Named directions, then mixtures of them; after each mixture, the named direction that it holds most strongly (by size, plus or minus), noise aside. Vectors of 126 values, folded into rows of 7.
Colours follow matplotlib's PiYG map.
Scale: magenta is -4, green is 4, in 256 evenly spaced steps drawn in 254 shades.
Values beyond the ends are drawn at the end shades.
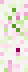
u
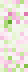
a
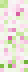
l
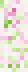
a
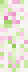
a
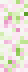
a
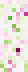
u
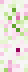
u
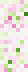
a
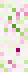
u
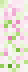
u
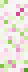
l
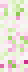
l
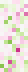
l
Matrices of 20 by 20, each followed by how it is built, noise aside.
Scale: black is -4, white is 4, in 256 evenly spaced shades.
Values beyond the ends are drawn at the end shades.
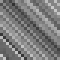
Toeplitz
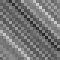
Toeplitz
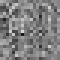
low rank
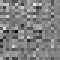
low rank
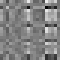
low rank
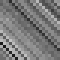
Toeplitz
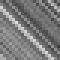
Toeplitz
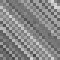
Toeplitz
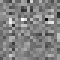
low rank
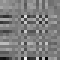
low rank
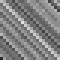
Toeplitz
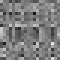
low rank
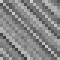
Toeplitz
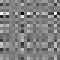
low rank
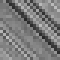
Toeplitz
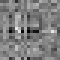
low rank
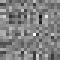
low rank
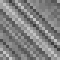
Toeplitz
